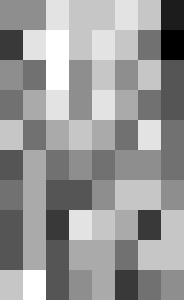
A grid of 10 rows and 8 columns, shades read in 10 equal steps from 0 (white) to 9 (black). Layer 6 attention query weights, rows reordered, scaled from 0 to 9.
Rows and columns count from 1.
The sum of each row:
24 27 27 28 26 36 32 31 30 31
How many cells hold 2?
16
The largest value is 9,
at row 2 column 8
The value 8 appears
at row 1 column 8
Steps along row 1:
same down up same down up up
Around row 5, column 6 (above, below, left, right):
3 4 3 1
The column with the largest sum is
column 8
